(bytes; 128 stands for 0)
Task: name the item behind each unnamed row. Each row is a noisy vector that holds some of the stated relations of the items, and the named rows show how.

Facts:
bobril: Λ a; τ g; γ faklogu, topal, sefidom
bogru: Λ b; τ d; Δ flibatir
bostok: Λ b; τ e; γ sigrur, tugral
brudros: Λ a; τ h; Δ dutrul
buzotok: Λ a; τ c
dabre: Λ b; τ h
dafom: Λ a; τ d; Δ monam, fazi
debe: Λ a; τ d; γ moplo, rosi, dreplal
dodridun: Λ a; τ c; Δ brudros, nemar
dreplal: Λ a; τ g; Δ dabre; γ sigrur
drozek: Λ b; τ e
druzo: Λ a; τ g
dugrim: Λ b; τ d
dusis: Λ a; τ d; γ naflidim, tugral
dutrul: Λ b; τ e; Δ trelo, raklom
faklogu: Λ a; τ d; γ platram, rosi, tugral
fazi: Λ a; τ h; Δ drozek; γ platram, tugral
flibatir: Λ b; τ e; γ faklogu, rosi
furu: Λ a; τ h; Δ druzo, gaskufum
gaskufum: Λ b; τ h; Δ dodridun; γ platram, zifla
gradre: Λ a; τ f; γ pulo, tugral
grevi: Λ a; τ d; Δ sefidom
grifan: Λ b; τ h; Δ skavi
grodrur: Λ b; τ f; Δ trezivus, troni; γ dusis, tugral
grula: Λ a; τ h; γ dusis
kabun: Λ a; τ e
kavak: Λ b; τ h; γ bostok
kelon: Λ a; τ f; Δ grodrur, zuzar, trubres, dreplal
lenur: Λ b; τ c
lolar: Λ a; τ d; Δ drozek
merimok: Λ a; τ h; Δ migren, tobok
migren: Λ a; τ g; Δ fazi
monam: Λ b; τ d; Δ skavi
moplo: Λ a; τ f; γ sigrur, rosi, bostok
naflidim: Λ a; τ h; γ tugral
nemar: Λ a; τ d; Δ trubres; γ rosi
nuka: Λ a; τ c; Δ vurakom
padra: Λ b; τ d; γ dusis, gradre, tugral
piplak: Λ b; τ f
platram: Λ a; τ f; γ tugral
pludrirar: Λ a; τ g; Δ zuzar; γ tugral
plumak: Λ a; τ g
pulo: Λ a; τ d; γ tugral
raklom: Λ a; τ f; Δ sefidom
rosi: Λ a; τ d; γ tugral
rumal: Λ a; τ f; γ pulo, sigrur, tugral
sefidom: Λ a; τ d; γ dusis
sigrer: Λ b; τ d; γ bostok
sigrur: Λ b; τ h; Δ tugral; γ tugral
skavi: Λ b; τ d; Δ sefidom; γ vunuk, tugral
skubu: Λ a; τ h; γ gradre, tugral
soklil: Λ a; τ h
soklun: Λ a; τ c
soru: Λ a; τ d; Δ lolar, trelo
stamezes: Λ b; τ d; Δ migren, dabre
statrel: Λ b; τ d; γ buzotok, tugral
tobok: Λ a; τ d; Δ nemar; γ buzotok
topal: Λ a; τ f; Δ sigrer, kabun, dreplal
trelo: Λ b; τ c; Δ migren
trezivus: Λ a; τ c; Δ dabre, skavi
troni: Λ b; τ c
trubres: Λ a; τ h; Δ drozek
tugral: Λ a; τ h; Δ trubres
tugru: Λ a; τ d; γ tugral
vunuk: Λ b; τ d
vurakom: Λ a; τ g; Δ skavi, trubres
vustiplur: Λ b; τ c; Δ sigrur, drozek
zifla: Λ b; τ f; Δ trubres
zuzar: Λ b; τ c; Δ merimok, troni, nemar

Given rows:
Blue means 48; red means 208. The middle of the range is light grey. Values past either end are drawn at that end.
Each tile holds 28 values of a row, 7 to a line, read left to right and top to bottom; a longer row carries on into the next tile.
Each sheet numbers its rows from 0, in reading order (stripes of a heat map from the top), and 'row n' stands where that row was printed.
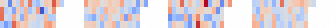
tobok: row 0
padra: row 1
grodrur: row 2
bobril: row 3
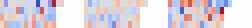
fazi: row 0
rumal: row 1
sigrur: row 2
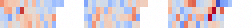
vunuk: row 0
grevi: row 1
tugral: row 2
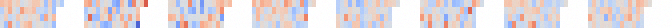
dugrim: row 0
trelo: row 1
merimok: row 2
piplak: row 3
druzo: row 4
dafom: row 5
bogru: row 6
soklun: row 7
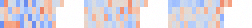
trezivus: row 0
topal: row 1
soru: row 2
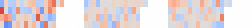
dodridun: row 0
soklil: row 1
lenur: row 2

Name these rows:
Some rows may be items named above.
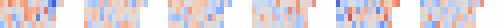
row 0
zifla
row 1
rosi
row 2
padra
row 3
topal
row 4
raklom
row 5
furu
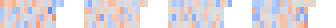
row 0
bostok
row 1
platram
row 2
pulo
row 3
pludrirar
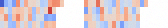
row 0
brudros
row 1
vustiplur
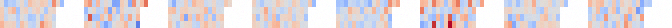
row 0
debe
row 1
trelo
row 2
platram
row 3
dusis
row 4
soru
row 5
zuzar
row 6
skubu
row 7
bostok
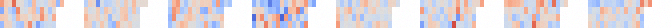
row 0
vustiplur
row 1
kabun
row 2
dabre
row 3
dreplal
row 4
faklogu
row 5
kelon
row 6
troni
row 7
soru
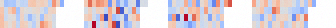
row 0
debe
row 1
monam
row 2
dutrul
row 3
statrel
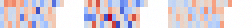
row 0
grifan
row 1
skavi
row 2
topal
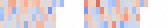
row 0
kavak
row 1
vustiplur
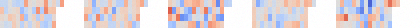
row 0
topal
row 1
buzotok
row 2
nemar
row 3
moplo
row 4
migren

